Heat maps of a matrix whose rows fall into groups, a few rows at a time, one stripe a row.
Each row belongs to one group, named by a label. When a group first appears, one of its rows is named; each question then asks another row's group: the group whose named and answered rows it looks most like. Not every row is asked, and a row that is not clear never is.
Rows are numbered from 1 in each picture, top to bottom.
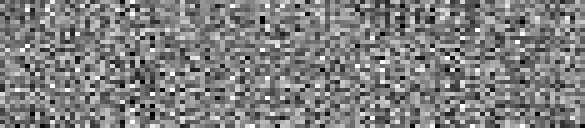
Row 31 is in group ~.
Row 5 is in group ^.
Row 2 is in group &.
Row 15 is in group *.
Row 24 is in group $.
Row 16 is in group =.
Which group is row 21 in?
=
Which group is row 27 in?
=
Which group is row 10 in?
=
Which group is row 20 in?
&
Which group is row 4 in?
~
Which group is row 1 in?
~
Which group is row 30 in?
=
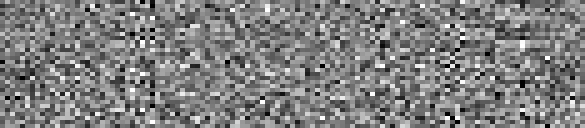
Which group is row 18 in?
~
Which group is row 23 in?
~
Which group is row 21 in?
=
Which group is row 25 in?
^
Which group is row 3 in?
&
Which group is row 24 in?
=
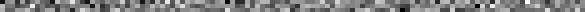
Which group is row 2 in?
$
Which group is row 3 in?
&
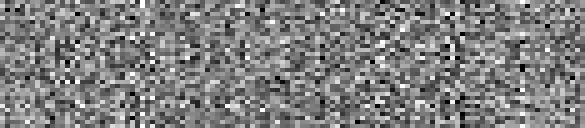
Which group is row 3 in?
^
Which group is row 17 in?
=
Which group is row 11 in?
=
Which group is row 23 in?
$
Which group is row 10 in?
~
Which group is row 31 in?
^
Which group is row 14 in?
$
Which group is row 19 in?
~
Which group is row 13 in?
&
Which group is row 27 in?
&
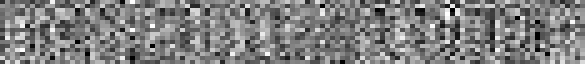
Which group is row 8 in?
~
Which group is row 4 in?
*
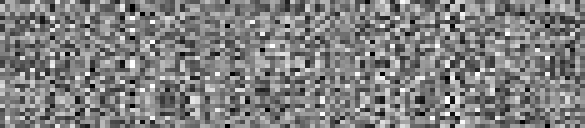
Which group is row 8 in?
~
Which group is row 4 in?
=
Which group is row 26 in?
*
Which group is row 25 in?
*
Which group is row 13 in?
^
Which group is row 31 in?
=
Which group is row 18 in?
$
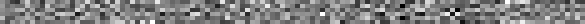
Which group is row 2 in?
&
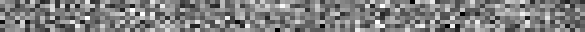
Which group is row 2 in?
=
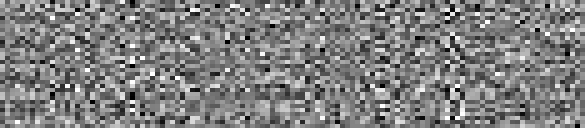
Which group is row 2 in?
&
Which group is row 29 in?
=
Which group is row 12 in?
~
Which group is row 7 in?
$
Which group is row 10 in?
*
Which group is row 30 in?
*
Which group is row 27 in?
=
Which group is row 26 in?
~
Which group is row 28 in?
~
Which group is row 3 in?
*
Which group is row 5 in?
~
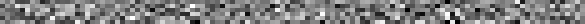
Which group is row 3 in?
^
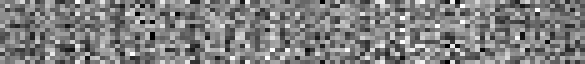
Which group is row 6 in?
=
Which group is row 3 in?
^
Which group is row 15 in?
&
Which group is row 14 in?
~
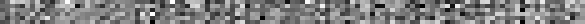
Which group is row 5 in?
^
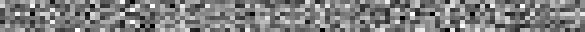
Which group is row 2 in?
$
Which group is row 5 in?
&
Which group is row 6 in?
~
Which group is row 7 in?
=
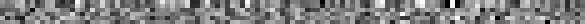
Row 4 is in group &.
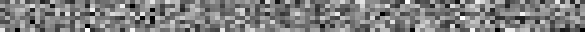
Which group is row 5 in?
=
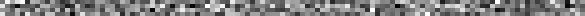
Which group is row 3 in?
=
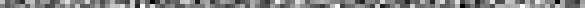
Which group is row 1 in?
^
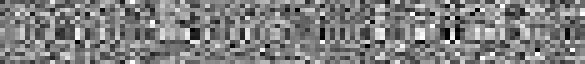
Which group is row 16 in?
~
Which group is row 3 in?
$
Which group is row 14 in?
^
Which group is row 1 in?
~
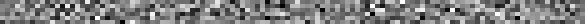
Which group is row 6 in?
~
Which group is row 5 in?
$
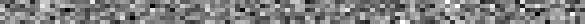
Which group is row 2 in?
^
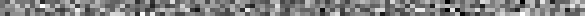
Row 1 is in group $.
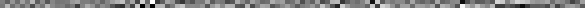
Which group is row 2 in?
=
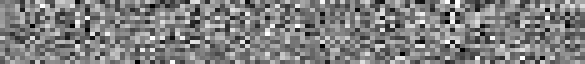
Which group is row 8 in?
&
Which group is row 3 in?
&
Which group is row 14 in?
&
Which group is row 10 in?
$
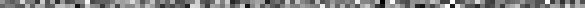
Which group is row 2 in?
*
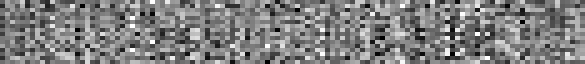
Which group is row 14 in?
*
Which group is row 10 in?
*
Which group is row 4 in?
=
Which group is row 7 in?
~
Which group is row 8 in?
*
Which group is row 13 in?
~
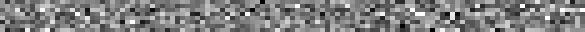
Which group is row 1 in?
^
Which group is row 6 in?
~
